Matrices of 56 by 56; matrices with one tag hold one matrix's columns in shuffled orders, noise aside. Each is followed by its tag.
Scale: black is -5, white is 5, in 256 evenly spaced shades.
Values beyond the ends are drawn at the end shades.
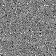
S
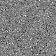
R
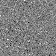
R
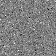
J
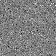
S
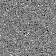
S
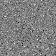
R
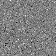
R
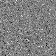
R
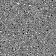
S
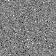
R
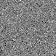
R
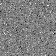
S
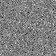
J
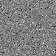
J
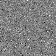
R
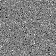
J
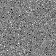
J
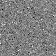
J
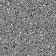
S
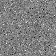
J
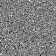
R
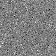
J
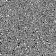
R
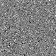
R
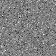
J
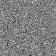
R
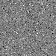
S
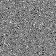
J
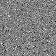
R
